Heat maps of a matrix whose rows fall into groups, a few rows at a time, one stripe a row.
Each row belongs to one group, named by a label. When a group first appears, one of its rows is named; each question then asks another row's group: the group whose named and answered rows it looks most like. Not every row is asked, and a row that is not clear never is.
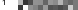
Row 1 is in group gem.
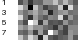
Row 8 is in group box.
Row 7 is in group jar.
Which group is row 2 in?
gem
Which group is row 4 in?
gem
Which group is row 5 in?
box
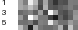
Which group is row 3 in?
jar
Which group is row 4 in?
box
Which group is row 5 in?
jar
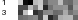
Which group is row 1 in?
gem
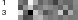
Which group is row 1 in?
box
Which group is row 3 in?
gem
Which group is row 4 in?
gem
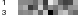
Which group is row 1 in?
jar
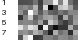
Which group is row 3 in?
box
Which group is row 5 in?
jar
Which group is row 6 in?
box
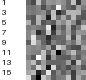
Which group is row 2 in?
jar
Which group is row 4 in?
box
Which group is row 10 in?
jar
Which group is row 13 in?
gem
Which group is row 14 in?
box
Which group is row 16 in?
gem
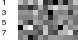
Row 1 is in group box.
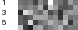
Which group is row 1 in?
jar
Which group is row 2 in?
jar
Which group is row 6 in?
gem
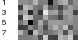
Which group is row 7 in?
gem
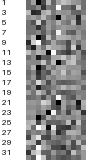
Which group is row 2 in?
jar
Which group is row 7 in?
jar
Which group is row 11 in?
box
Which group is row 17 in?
box
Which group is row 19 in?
box
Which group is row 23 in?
box
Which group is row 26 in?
box
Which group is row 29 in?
gem
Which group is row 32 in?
box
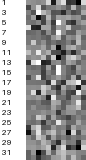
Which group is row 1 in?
jar
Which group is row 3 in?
box
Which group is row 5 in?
jar
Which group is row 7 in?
jar
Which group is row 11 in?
box
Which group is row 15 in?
jar
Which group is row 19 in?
gem
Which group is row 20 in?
box
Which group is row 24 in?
box
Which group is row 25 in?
jar
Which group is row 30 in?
jar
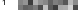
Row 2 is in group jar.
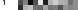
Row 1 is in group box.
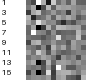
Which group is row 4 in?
gem
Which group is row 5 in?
box
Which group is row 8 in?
jar
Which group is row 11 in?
box
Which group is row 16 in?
jar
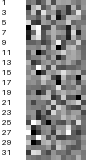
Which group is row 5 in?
gem
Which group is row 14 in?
box
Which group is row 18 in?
jar
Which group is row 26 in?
gem
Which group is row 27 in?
gem
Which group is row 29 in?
gem
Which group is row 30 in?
jar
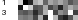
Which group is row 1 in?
gem
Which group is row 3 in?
jar
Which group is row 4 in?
jar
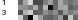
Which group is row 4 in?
gem
